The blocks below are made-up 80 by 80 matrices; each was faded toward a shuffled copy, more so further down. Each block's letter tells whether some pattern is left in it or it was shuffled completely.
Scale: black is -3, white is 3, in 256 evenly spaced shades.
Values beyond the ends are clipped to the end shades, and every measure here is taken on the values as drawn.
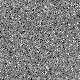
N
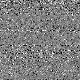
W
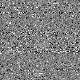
W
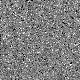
N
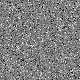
N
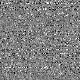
W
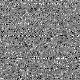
W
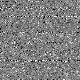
W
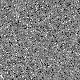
N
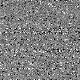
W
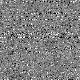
W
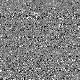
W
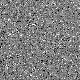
N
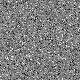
N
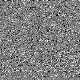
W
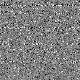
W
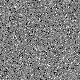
N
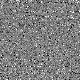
W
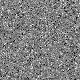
N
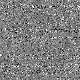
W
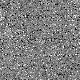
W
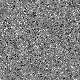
N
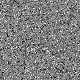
N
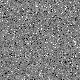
N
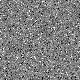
N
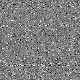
W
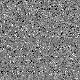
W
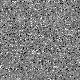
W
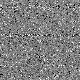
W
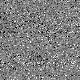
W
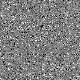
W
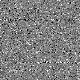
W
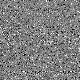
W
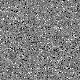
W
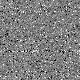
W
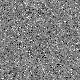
N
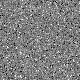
N
